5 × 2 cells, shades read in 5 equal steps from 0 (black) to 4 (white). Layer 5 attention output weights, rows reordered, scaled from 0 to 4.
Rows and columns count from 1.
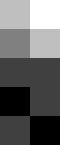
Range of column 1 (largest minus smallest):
3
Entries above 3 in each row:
1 0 0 0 0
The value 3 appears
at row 1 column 1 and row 2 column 2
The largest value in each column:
3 4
